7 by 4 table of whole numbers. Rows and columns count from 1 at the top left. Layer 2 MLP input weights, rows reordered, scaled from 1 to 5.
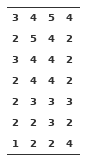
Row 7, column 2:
2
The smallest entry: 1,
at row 7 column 1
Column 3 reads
5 4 4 4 3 3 2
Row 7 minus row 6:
-1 0 -1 2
